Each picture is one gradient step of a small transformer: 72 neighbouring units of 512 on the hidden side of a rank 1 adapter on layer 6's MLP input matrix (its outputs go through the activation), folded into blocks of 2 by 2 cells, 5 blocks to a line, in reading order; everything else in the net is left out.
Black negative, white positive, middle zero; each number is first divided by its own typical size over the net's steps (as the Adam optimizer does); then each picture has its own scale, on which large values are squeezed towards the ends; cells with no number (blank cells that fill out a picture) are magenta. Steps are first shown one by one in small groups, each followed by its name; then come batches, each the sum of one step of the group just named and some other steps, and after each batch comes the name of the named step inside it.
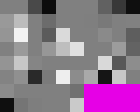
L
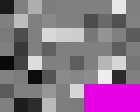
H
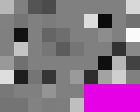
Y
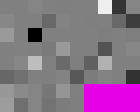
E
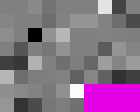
E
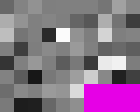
H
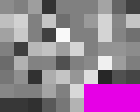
L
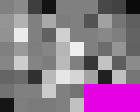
L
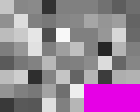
L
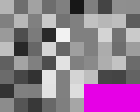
Y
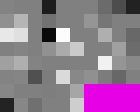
L
